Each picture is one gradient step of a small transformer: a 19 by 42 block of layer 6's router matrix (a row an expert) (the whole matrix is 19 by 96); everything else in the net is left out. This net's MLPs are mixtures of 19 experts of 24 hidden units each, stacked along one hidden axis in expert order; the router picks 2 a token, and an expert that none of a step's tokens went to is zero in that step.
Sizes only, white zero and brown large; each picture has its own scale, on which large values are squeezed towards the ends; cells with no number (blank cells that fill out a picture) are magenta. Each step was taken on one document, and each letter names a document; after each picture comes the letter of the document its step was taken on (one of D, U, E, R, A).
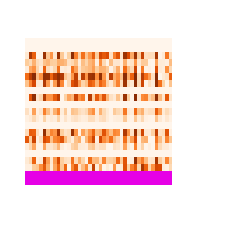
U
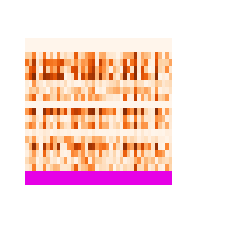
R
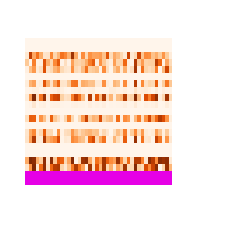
U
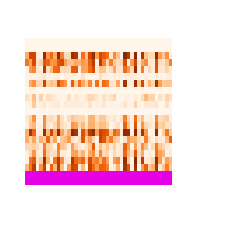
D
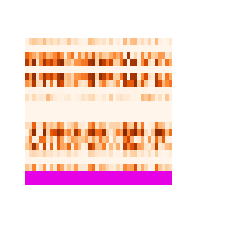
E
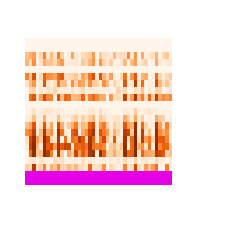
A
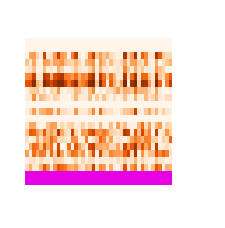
A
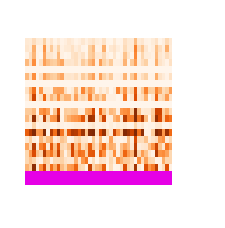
A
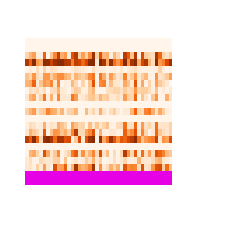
D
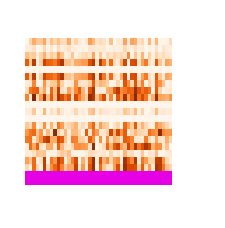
E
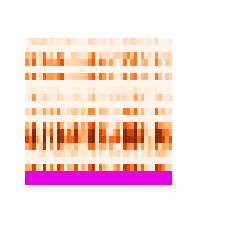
E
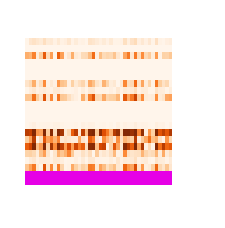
E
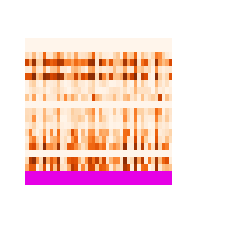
R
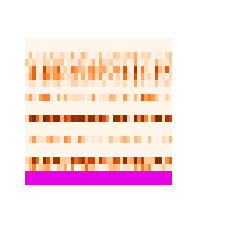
U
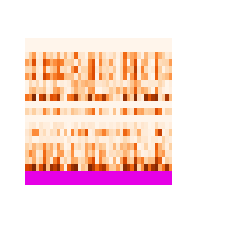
R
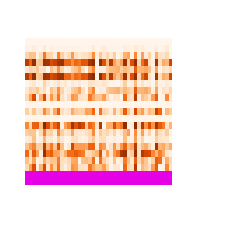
R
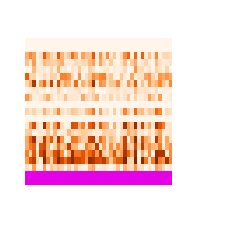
A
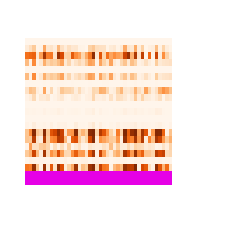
E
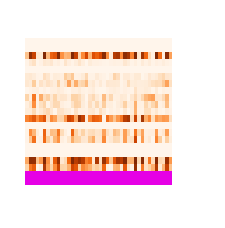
U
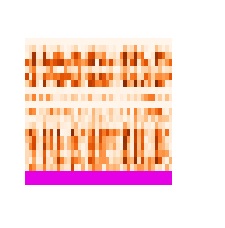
R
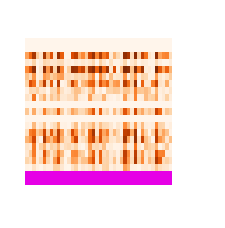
D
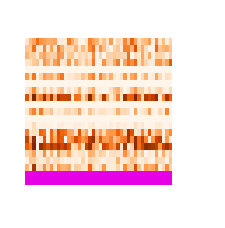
E
